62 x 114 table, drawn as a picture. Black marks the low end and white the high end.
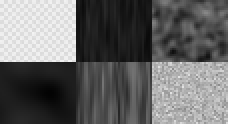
The table splits into 2 rows of 3 panels. Panel 1,1: very high, checkered, faint in contrast. Panel 1,2: very low, streaked downward, faint in contrast. Panel 1,3: low, blotchy. Panel 2,1: very low, smooth, faint in contrast. Panel 2,2: low, streaked downward. Panel 2,3: high, fine-grained.
